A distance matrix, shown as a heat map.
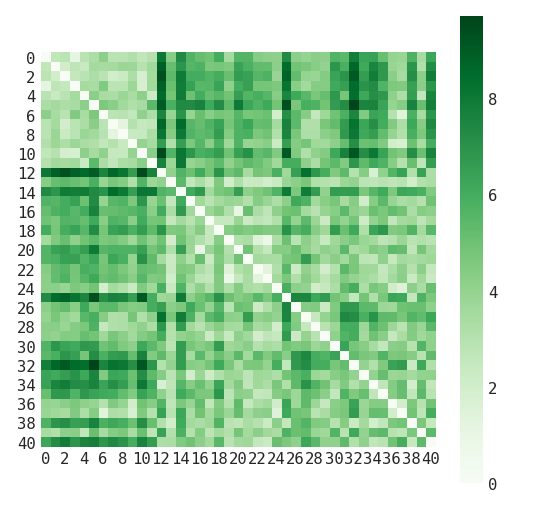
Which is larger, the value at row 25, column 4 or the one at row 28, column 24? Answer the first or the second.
the first
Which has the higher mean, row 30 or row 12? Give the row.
12
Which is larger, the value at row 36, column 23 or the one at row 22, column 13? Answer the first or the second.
the first
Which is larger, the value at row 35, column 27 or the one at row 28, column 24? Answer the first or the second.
the first
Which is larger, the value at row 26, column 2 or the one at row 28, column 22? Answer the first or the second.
the first
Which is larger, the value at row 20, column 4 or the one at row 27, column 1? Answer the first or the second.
the first
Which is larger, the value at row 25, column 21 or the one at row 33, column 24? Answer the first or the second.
the first
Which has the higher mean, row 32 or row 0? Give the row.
32
